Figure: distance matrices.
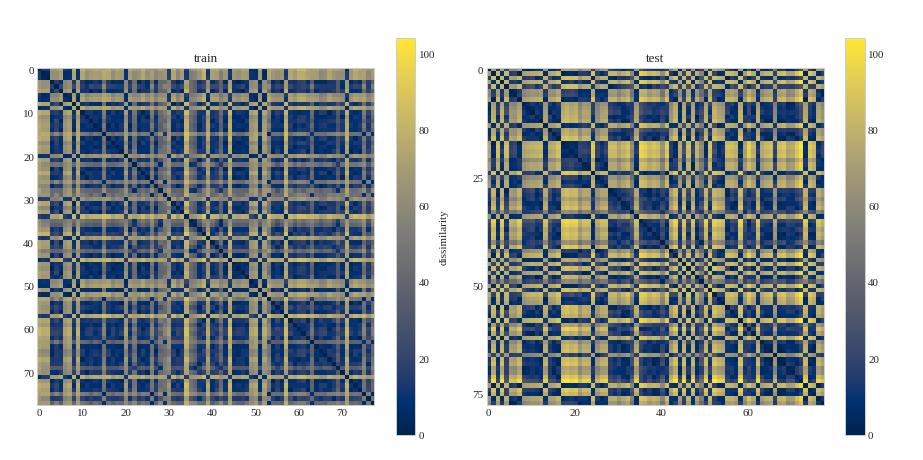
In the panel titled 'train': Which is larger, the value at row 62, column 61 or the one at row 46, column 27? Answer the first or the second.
the first
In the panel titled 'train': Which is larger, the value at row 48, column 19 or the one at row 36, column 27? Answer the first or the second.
the second
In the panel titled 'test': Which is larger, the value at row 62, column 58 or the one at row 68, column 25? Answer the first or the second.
the second
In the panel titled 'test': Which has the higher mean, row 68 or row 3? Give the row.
3
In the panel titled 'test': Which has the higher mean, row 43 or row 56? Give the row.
43
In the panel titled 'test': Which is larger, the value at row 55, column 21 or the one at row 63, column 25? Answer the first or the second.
the first
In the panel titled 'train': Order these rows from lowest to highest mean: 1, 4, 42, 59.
59, 4, 42, 1
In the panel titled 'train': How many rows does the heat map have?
78
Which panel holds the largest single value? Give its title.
test
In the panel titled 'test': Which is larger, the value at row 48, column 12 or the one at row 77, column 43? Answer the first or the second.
the second
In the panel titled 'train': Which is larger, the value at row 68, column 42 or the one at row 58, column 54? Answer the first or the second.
the first
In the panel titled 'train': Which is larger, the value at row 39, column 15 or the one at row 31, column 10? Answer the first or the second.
the first
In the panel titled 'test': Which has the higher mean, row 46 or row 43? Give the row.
43
